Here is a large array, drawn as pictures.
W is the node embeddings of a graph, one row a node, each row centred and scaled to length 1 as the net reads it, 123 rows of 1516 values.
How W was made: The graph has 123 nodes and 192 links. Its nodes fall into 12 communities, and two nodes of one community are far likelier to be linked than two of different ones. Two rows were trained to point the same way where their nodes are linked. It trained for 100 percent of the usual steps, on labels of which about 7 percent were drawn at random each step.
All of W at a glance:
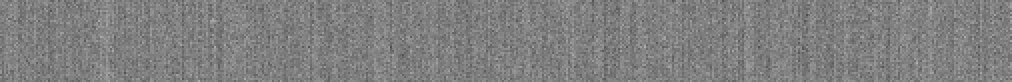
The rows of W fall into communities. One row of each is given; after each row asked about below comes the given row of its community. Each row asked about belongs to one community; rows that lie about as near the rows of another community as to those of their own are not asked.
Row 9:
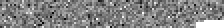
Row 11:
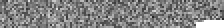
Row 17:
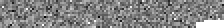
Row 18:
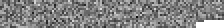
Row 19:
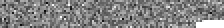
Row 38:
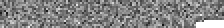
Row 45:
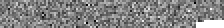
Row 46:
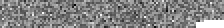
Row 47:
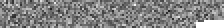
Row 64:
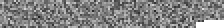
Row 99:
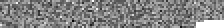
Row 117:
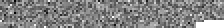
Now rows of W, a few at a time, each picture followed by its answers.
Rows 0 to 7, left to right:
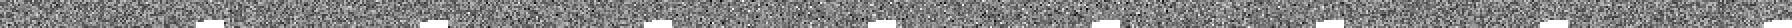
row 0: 11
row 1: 46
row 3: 99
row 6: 18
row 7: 19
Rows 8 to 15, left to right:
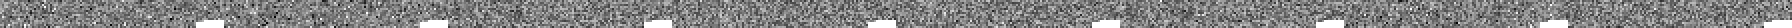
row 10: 9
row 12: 19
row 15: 47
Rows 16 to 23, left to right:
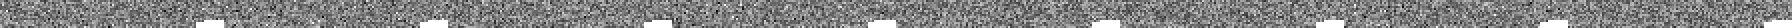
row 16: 64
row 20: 99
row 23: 46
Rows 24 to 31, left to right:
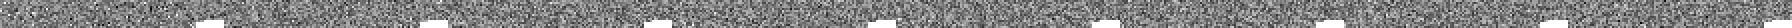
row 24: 19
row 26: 45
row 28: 11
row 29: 11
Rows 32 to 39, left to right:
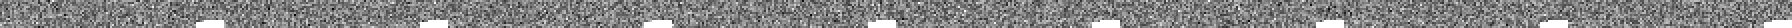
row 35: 38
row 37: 17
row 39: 9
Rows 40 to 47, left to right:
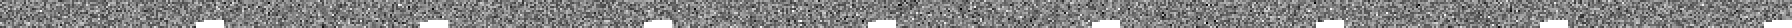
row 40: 47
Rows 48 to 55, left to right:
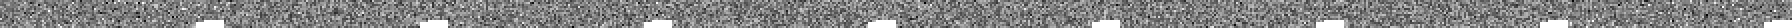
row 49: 38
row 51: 18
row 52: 11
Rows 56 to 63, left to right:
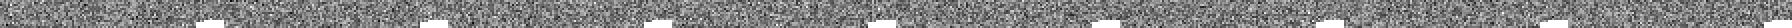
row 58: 45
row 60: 45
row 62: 38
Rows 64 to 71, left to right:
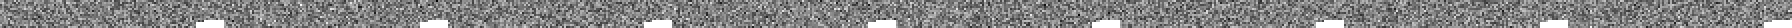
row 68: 47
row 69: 117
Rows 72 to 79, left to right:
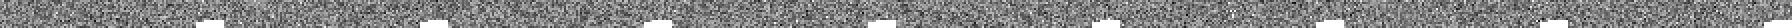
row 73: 19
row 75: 99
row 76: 46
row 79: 99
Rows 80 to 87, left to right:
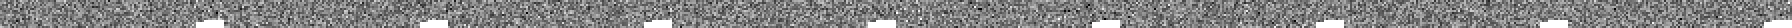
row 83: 11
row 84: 18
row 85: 64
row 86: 46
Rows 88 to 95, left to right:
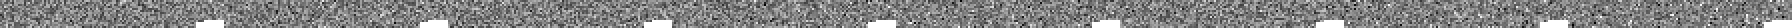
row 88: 11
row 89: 64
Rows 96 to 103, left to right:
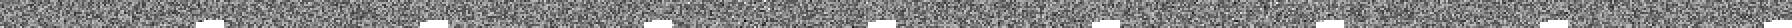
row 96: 47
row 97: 99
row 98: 46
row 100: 9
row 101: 9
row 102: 46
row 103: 45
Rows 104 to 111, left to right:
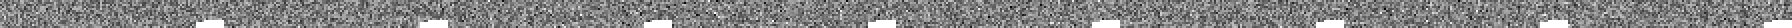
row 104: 47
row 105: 117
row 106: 46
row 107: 9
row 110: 117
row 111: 38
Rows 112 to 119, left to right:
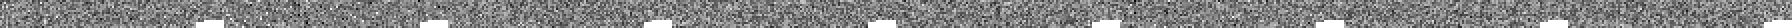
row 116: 11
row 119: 18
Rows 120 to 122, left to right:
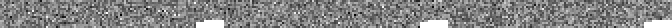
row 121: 47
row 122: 19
